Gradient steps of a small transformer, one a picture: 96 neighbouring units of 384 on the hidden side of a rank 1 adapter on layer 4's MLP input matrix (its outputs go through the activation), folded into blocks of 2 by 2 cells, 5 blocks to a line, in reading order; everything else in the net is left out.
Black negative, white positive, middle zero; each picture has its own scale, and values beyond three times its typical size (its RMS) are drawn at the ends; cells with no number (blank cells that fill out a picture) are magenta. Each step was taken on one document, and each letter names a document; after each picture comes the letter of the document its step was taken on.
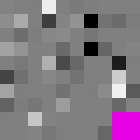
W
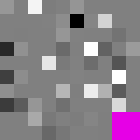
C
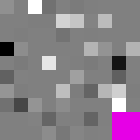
C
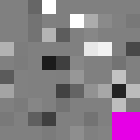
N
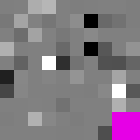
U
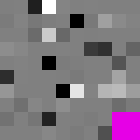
N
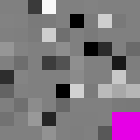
N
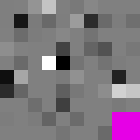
U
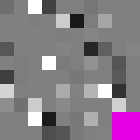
C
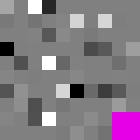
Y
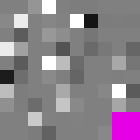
W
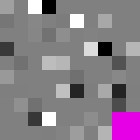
Y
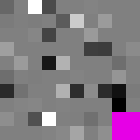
Y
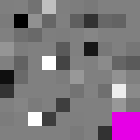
U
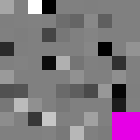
Y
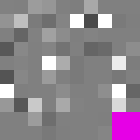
W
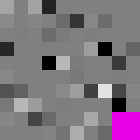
Y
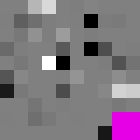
U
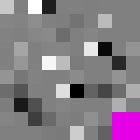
Y
